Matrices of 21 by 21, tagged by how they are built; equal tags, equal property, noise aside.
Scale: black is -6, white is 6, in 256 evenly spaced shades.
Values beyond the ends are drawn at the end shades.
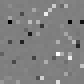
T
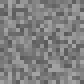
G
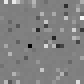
T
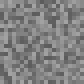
G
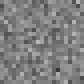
G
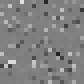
T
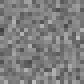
G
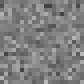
G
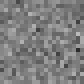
G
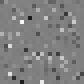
T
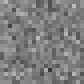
G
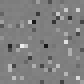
T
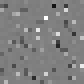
T
